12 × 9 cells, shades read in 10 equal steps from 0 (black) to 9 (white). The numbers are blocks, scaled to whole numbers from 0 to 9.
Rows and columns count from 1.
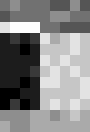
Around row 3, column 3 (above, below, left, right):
4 1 9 9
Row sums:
35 37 52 42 39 41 42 41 38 40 51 52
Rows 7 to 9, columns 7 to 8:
7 8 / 7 7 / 7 7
